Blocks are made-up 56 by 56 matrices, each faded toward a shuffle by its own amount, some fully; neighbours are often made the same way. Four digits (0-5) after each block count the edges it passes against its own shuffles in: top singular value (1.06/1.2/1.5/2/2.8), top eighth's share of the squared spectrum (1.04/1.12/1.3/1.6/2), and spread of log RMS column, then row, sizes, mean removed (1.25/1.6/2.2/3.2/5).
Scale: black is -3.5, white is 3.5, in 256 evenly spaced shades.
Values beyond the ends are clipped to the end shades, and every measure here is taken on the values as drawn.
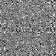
3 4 2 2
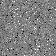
1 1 0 0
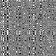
4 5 3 2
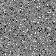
2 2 0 0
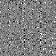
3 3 2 1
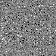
2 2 0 1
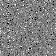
2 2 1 0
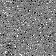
2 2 0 0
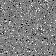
1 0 0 0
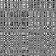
5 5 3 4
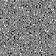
3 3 1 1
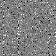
3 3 2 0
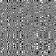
4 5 3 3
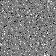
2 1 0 0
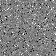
1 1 0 0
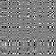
5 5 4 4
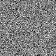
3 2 1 1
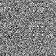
3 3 1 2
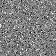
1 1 0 0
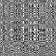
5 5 3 3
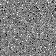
0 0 0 0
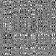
4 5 3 3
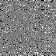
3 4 1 2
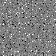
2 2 1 0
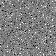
0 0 0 0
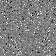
0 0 0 0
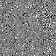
3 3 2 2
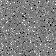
0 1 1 0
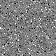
0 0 0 0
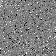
0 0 0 0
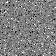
1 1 0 0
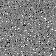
0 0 0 0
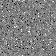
0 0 0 0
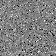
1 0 0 1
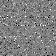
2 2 0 2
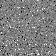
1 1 0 1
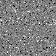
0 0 0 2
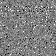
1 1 0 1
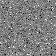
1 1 0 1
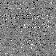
1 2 0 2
